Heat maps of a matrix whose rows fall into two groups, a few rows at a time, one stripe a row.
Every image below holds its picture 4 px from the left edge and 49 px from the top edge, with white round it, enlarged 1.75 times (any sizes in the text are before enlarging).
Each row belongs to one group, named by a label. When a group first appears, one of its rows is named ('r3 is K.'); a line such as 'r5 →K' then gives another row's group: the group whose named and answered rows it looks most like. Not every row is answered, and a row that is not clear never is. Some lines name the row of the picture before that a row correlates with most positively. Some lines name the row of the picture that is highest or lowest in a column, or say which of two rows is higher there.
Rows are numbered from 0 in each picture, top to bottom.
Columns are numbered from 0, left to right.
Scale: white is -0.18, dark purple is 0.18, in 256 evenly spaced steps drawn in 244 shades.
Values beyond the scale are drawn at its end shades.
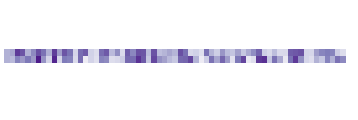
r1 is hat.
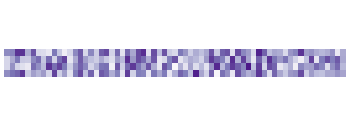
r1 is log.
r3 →hat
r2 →log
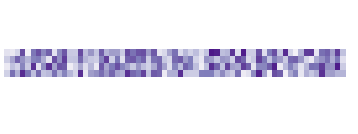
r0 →log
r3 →hat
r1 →hat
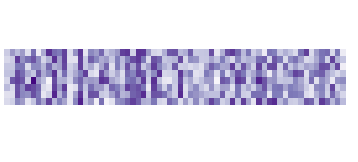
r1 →hat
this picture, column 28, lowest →0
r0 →log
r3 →hat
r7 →log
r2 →log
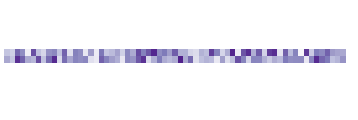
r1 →hat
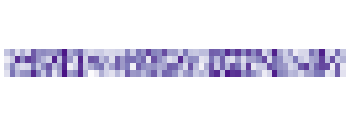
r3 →log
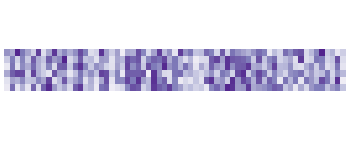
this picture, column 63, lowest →0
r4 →log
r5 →log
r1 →log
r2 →log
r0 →hat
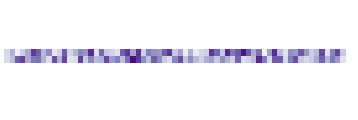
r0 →log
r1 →hat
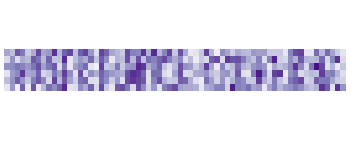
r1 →log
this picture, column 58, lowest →0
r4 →hat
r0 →hat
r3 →hat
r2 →hat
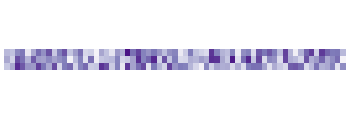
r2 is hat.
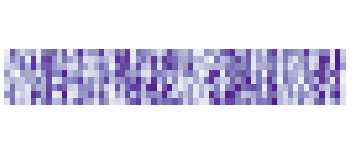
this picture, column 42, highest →6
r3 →log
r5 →log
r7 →log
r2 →log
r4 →log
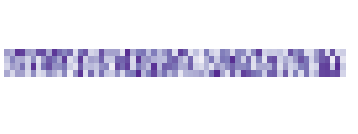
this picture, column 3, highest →0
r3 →log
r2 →log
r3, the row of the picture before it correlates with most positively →4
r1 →log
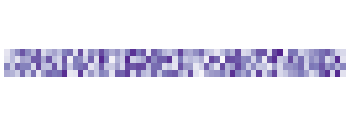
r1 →log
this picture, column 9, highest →2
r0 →hat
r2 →hat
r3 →log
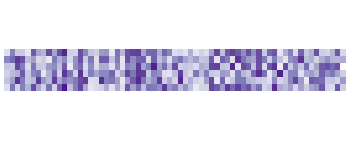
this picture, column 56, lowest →3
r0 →log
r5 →log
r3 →hat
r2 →log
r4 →hat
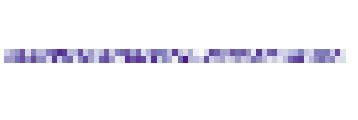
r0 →log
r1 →hat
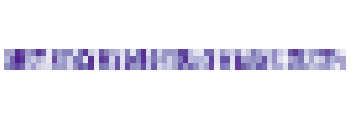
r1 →hat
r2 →hat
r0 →hat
